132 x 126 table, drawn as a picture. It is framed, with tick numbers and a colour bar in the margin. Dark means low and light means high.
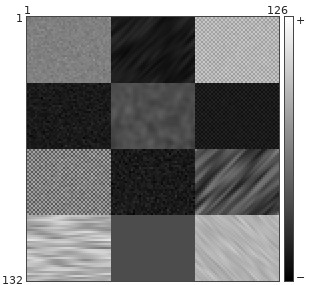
It is made of 4 by 3 panels. Panel 1,1: middling, fine-grained, faint in contrast. Panel 1,2: very low, slanting up to the right, faint in contrast. Panel 1,3: high, checkered. Panel 2,1: very low, fine-grained, faint in contrast. Panel 2,2: low, blotchy, faint in contrast. Panel 2,3: very low, checkered, faint in contrast. Panel 3,1: middling, checkered, strong in contrast. Panel 3,2: very low, fine-grained, faint in contrast. Panel 3,3: low, slanting up to the right. Panel 4,1: high, streaked across. Panel 4,2: low, flat. Panel 4,3: high, slanting down to the right, faint in contrast.
